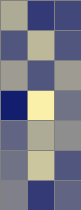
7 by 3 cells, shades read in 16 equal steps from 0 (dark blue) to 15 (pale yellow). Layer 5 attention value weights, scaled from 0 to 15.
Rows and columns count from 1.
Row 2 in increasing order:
4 4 11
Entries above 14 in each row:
0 0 0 1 0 0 0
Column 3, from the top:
3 4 9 6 8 4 5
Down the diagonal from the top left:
10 11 9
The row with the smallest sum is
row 7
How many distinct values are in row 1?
3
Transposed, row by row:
10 4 9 0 5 6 7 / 2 11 4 15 10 12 2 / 3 4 9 6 8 4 5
